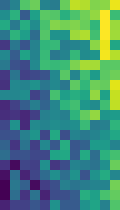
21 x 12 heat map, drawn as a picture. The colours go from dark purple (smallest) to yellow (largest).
There are no regular stripes. Values rise toward the top right. The ninth with the highest average is the top right. The ninth with the lowest average is the bottom left.
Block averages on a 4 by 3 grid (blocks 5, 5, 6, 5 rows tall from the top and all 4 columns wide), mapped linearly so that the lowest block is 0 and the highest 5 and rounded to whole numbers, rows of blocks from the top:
2 4 5
1 3 4
1 2 3
0 1 3
